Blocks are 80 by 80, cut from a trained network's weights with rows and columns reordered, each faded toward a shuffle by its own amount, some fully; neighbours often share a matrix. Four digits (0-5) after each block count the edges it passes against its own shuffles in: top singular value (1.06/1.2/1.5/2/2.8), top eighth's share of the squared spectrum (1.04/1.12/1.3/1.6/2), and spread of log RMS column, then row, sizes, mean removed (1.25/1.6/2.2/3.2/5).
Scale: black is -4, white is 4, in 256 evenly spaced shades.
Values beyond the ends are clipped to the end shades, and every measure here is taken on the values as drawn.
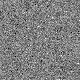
2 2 0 0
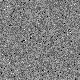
0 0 0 0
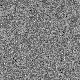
0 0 0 0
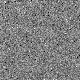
2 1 0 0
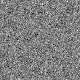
2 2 0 0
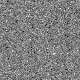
0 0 0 0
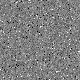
0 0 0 0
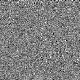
3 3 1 1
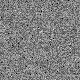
0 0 0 0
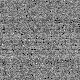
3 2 0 0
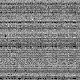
5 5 2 3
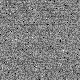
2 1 0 0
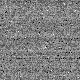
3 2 0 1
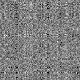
4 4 1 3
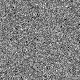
2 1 0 0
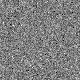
1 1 0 0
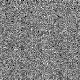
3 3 0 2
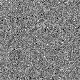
2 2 0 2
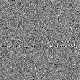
3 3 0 1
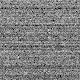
4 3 1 2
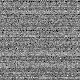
4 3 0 2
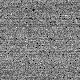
3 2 0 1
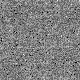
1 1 0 0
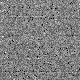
1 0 0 0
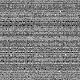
5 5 2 3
